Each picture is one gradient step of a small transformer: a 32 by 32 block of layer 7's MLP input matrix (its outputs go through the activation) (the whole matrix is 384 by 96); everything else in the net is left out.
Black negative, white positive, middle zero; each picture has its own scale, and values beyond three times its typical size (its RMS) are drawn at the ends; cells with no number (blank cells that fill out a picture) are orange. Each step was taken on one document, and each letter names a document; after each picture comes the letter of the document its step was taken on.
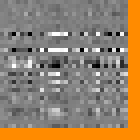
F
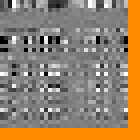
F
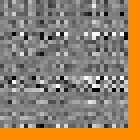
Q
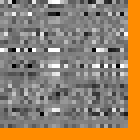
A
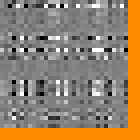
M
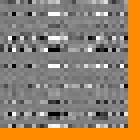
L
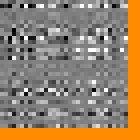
M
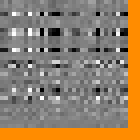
F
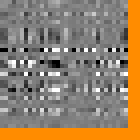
F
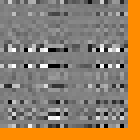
L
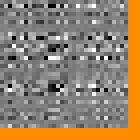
M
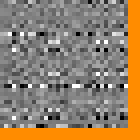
Q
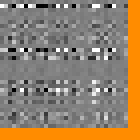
M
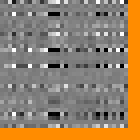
L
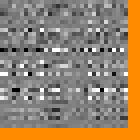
F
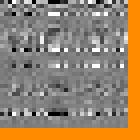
A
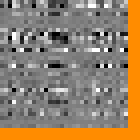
A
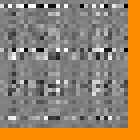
M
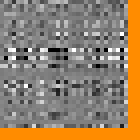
Q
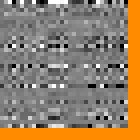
Q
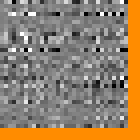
Q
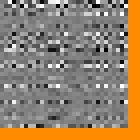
Q
